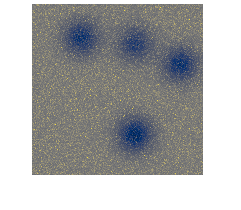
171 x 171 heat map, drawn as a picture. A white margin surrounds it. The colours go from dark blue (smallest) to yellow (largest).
There are four dips. No single row or column stands out from its neighbours. Neither half mirrors the other.
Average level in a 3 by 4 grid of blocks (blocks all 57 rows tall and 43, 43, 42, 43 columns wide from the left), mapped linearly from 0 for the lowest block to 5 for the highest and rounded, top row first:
3113 / 5542 / 5405
